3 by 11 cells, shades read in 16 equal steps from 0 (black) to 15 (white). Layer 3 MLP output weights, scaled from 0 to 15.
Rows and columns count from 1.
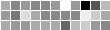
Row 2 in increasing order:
7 8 8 8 8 9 10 10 12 13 14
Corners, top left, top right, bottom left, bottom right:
10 11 10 8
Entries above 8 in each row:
6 6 9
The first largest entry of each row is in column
7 9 9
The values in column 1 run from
9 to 10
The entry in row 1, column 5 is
8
